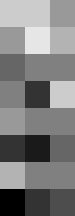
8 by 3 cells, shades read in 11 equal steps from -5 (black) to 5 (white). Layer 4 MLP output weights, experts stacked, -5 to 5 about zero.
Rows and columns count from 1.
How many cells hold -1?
2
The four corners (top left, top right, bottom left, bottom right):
3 1 -5 -2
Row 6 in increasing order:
-4 -3 -1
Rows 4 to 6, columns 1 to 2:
0 -3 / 1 0 / -3 -4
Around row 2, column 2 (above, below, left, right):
3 0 1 2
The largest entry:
4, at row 2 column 2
